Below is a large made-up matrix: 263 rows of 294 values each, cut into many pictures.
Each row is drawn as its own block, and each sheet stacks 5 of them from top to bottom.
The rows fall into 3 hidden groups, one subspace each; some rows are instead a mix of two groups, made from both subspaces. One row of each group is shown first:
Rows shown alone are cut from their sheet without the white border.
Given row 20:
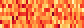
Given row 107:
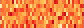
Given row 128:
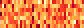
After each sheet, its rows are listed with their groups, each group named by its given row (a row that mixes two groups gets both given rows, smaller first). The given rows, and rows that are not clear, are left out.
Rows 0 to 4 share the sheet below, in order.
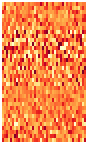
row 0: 128
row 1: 107
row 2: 128
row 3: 128
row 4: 20 and 107
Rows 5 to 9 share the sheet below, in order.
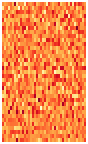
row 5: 107
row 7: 20
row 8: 128
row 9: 128
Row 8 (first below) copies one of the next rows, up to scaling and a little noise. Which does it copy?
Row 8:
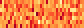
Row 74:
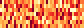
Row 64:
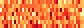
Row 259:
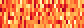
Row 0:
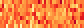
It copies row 74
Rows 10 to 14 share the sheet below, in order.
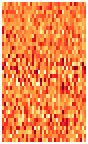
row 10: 20
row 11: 128
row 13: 20 and 128
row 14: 128
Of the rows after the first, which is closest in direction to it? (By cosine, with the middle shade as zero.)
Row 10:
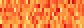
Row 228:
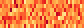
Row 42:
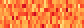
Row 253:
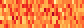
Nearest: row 228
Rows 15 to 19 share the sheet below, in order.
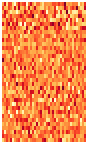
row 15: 107
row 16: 20
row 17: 128
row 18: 128
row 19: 20
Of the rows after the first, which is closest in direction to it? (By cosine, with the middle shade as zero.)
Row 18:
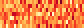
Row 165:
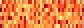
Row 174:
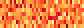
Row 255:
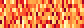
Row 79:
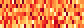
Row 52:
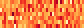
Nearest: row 52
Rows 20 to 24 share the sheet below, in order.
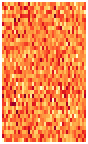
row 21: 107
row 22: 128
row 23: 128
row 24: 20
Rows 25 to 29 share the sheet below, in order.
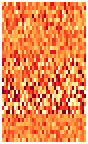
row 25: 20 and 107
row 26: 107
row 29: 107
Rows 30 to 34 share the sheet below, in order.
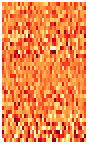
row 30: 107
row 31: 107
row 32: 128
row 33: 20
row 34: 20
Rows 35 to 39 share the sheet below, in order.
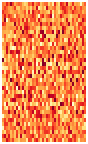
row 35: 20 and 128
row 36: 128
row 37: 128
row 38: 20 and 107
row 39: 128
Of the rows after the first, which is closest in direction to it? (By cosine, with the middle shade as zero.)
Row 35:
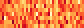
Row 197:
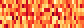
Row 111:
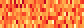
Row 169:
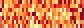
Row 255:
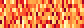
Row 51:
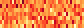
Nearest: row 169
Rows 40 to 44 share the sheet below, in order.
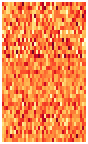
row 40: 128
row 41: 128
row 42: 20
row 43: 20
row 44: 128
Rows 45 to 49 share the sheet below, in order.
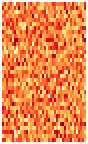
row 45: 107
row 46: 20 and 107
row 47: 107
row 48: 128
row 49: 20
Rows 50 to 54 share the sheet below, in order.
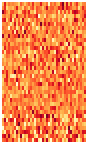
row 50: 128
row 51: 107
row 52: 128
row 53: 107
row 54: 128
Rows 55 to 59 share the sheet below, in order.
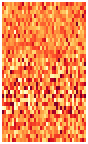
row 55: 128
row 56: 107
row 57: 107
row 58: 20
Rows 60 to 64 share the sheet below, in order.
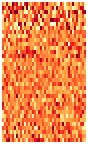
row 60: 107
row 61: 107
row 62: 128
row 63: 20
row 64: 128
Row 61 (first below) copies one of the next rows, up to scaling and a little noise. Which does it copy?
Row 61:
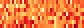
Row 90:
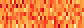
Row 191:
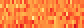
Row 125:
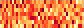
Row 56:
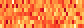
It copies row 191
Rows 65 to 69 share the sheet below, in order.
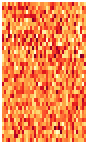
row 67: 20
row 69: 20
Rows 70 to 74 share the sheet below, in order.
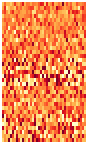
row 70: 128
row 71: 107
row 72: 107
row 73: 20
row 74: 128
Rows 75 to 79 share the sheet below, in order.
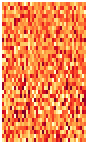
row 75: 20
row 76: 20
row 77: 20 and 107
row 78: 107 and 128
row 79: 107
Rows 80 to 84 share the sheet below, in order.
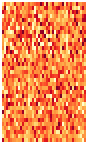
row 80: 128
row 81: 20 and 128
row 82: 107
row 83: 20
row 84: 20
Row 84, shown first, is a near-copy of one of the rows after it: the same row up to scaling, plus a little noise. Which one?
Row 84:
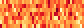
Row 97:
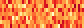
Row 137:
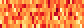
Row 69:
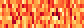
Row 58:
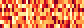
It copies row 137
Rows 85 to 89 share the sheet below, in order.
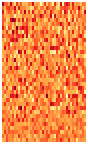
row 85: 128
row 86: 107
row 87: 107
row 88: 107
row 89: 107
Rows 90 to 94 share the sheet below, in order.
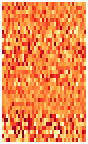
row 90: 107
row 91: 20
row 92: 107
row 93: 128
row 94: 20
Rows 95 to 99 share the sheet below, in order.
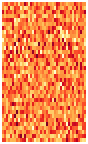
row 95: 20
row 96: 128
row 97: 20
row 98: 128
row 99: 107
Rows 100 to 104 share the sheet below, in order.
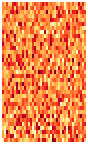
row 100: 107
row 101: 128
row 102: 128
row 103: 107
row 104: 20 and 128
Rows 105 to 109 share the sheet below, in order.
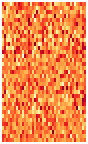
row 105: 20 and 128
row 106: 20 and 128
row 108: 128
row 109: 128
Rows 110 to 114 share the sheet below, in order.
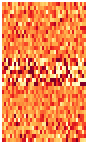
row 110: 107
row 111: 107
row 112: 107
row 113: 107
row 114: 107
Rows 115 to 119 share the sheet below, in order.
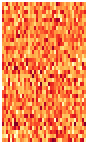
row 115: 20
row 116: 20 and 107
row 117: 107
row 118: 128
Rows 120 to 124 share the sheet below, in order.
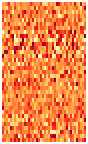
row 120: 20 and 107
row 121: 20
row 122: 107
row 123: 20
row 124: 107
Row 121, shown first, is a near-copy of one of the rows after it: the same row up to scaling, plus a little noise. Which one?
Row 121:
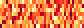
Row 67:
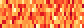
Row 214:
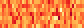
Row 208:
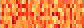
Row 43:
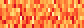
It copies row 67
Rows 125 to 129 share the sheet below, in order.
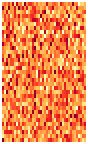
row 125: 107
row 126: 128
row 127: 20 and 128
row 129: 20
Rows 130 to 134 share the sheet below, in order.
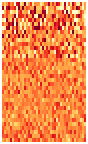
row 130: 107 and 128
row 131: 107
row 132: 107
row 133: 20 and 107
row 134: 20 and 107
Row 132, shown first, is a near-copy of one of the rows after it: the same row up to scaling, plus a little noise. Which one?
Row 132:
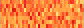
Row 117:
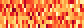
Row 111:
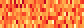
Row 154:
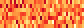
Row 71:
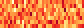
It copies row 117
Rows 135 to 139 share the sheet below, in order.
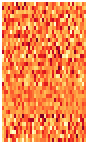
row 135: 107
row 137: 20
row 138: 20
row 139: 128
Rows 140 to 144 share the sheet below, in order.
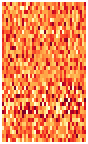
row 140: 20 and 107
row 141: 128
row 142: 20
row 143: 107
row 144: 128
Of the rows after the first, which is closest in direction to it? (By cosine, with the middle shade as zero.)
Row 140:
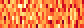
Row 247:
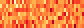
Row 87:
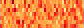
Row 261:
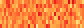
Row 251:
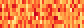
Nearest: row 247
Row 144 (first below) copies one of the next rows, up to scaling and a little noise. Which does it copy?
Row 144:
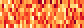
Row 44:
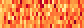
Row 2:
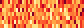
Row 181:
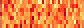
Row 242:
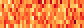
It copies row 242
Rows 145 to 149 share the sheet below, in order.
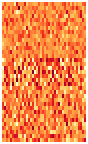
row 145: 107
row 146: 128
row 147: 20 and 128
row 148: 20 and 128
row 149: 107
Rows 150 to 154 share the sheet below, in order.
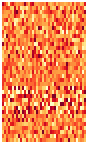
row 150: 20
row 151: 128
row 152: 128
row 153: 107
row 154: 107
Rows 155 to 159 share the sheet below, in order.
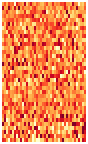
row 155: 107
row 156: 20
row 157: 107
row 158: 20
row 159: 128
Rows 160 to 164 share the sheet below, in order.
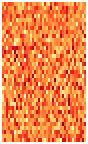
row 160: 128
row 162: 20 and 107
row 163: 128
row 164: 20
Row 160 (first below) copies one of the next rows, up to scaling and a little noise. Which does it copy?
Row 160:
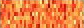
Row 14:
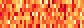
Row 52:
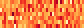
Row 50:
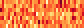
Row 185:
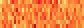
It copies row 14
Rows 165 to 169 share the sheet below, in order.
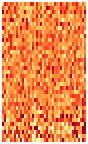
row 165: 20 and 128
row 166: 20 and 128
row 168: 128
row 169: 128
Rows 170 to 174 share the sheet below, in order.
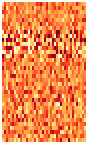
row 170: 128
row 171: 20
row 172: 128
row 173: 20
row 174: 107
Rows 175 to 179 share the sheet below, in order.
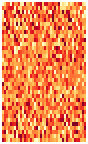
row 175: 128
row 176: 20
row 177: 20
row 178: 20 and 128
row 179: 107 and 128
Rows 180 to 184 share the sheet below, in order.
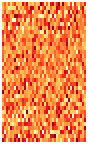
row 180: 128
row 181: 128
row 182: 107
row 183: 107
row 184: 107
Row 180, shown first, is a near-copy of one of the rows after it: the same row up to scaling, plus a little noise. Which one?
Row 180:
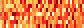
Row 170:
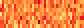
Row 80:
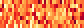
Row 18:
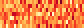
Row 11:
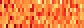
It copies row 18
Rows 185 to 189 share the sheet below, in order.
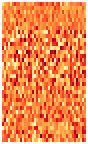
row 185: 128
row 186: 107
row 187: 107 and 128
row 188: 128
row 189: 128
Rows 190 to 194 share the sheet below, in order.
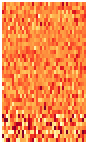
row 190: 128
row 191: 107
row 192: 20
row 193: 128
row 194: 20
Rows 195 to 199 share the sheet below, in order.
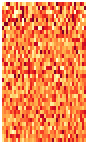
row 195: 20
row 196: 128
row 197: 20
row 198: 107
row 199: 128
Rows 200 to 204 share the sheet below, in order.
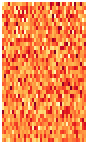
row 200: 20 and 128
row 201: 107
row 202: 20 and 107
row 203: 20
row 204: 107 and 128
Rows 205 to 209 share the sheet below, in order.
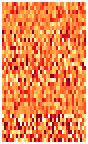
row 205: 107
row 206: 128
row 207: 107
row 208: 20
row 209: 128
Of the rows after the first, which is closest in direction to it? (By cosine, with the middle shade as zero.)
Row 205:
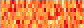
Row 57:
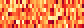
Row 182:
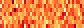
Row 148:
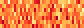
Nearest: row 182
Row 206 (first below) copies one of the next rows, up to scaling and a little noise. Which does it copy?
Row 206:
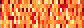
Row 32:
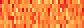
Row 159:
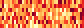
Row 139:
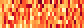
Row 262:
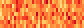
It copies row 32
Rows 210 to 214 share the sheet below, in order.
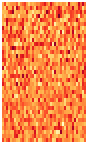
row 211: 128
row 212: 128
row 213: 107
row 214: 20
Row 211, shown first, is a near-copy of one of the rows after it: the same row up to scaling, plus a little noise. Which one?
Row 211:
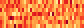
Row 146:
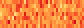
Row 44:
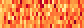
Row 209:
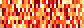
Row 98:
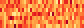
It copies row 98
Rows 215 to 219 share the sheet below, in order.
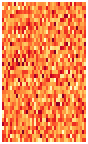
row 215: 107
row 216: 107
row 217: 107
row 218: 20
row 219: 128
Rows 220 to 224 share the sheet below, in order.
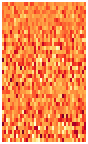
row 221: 20
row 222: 128
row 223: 20
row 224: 128
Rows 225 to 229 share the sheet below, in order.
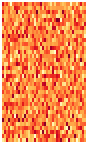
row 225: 20
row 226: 107
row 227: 20
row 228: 107
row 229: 107
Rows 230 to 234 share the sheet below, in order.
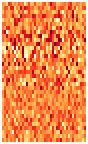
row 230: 20
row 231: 20
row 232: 107
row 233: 128
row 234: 20 and 128
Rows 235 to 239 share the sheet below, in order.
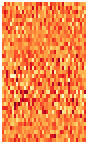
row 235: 128
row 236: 107
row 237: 128
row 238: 20
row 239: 107
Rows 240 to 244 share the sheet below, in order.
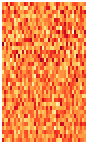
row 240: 20
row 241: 107 and 128
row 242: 128
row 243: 20
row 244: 20
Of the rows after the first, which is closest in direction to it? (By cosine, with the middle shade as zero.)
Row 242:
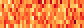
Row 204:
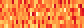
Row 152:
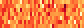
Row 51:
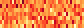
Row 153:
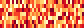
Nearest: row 204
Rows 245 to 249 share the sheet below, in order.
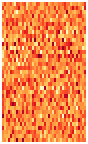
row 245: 107
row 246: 128
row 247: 107
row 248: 128
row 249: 128
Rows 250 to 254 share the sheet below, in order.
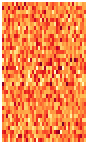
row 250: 107
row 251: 20 and 128
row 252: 20
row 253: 20
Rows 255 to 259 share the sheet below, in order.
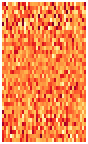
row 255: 20 and 107
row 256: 20
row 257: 107
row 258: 20
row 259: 128
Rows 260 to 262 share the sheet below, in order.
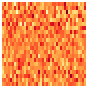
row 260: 107
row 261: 20 and 107
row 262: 128
